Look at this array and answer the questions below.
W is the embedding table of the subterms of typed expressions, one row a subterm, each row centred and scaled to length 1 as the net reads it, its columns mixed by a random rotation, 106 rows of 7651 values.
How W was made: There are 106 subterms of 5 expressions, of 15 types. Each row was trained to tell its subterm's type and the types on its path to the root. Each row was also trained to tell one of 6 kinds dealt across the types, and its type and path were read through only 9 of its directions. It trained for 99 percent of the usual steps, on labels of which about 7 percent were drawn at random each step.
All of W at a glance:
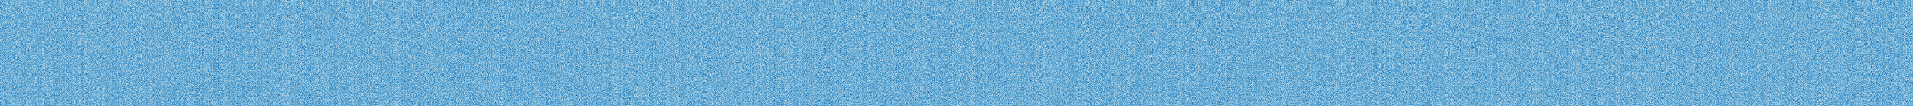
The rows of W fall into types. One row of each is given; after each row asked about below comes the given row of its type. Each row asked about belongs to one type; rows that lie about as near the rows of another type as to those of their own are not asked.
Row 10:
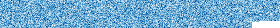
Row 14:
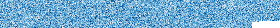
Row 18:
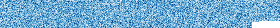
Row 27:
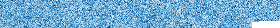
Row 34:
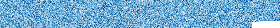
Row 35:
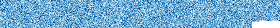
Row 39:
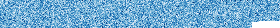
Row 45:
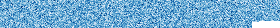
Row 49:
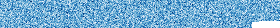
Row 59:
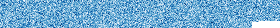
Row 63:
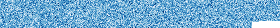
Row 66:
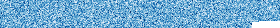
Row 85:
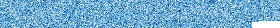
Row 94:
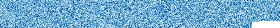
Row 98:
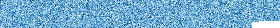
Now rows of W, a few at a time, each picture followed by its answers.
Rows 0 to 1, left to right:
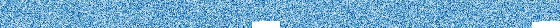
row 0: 94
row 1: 18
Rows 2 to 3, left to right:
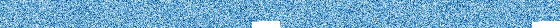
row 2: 35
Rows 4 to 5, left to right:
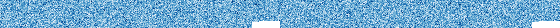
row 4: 94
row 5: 49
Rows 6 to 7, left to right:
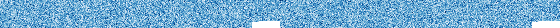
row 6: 39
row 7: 63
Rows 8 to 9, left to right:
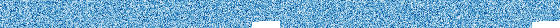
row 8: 10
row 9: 14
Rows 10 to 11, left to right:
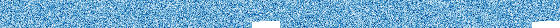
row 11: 27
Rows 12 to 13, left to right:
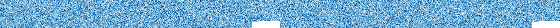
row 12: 45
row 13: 49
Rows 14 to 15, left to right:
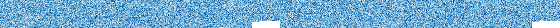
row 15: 59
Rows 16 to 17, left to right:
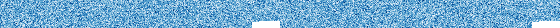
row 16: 66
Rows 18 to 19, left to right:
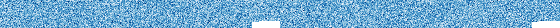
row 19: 34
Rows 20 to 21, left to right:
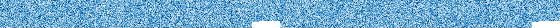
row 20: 45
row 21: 98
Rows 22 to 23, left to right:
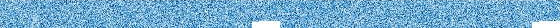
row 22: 63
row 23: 63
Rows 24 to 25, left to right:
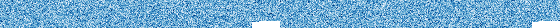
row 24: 85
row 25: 45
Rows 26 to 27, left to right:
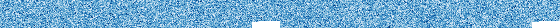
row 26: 39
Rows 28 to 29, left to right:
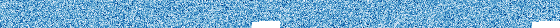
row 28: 66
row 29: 59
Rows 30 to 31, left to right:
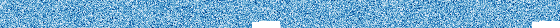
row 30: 94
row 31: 35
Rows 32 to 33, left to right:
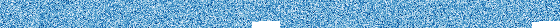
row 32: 63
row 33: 34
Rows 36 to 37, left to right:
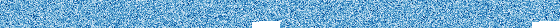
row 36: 85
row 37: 10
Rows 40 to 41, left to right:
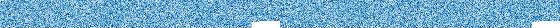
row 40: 39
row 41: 18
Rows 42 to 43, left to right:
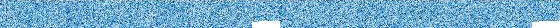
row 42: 18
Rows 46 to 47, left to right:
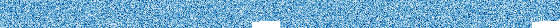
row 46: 10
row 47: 14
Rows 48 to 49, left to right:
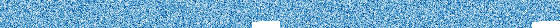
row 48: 45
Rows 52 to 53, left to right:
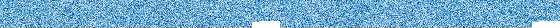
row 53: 35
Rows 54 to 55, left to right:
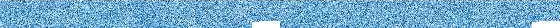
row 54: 39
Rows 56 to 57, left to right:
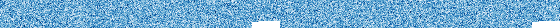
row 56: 27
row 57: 66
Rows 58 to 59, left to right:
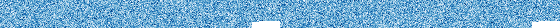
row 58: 85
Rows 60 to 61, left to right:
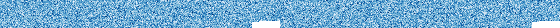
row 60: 14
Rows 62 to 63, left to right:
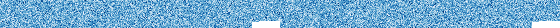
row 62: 10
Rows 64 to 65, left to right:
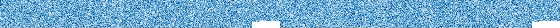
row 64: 35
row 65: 94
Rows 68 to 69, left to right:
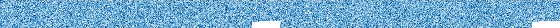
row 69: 10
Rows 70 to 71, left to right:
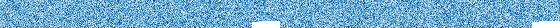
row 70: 85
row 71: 18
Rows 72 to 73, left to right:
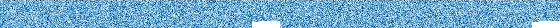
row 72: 45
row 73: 98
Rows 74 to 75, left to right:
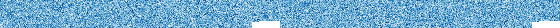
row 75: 59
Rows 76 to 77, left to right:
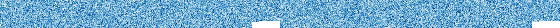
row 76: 34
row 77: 94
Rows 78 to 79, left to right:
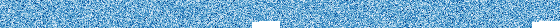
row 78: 66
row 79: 59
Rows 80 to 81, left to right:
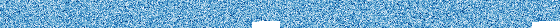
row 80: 45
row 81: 66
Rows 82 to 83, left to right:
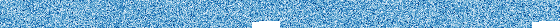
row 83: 18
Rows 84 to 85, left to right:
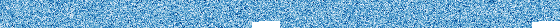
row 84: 98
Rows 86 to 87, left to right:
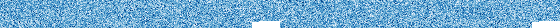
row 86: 10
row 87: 66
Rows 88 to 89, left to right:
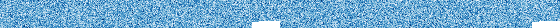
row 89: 66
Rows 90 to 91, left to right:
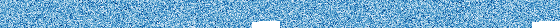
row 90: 39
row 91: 59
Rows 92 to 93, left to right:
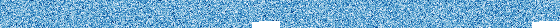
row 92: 98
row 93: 10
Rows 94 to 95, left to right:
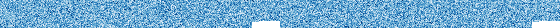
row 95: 18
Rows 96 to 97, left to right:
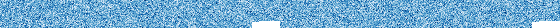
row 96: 39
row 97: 59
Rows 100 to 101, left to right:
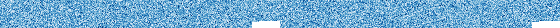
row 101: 34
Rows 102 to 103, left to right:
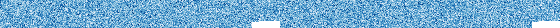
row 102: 98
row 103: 45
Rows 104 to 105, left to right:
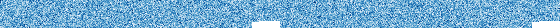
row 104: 98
